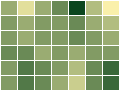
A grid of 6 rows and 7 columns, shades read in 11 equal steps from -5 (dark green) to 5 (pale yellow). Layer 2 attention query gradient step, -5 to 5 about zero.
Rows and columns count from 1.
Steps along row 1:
up down down down up up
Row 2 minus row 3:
0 0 0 0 0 1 1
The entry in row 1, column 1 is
1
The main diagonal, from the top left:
1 1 0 0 2 -1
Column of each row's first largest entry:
7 7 2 3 5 5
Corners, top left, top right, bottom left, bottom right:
1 5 0 -3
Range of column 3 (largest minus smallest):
2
